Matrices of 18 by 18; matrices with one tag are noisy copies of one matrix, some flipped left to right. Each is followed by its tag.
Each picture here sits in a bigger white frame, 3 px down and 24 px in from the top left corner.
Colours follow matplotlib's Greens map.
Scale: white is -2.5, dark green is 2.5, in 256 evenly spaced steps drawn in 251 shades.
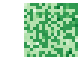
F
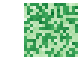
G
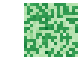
G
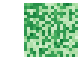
F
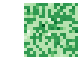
G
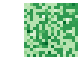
F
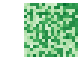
F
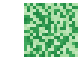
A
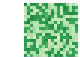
G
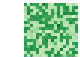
G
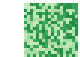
F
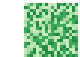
A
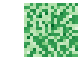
A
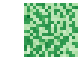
A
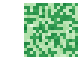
G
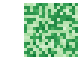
G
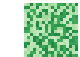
A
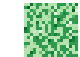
A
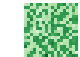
A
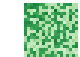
F
